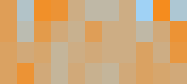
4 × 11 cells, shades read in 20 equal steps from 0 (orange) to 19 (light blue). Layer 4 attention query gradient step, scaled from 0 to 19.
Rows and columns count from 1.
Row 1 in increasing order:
0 1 2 5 9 9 12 12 15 16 19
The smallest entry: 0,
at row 1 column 10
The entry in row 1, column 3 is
1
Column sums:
22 38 20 32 36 35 41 35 43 24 29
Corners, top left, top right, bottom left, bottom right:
5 16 6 8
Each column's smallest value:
5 2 1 2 8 5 9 8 6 0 2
